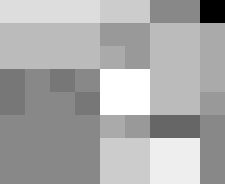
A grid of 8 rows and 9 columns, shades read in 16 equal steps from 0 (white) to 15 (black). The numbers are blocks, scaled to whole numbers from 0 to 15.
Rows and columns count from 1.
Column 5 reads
3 6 5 0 0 5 3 3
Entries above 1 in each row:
9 9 9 7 7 9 7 7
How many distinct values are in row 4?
5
